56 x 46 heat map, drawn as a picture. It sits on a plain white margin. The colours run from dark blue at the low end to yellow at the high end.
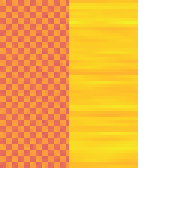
It is made of 1 by 2 panels. Panel 1,1: high, checkered. Panel 1,2: very high, streaked across, faint in contrast.
